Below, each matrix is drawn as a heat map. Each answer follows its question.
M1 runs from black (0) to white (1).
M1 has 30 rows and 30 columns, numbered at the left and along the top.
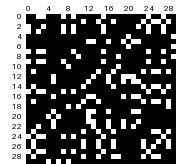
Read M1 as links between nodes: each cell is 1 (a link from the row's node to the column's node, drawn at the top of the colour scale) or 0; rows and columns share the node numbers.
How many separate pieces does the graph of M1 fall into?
1
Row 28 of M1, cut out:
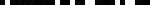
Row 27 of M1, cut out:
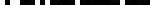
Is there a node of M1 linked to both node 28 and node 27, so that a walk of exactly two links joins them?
no
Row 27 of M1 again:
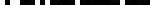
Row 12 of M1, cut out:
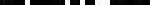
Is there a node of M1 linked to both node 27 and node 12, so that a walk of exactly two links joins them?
no
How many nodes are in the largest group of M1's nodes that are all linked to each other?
8
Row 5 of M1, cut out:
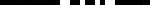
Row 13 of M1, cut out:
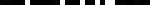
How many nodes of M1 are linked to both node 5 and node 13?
5
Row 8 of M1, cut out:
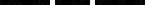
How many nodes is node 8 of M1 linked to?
3
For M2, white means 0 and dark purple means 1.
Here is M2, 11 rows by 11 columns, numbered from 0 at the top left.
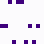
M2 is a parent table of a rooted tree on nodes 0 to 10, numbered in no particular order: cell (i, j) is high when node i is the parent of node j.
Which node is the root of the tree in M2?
10
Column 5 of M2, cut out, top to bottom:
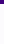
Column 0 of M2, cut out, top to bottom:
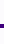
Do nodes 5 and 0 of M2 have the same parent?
no
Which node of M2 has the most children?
6
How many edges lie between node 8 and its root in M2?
1
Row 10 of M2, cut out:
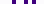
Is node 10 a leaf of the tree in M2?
no
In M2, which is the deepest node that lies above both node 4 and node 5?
0
